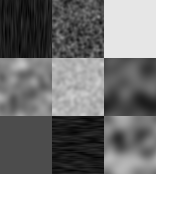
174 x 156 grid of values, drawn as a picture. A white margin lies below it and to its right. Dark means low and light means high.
The table splits into 3 rows of 3 panels. Panel 1,1: very low, streaked downward, faint in contrast. Panel 1,2: low, blotchy. Panel 1,3: very high, flat. Panel 2,1: middling, smooth. Panel 2,2: high, blotchy, faint in contrast. Panel 2,3: low, smooth. Panel 3,1: low, flat. Panel 3,2: very low, streaked across, faint in contrast. Panel 3,3: middling, smooth, strong in contrast.
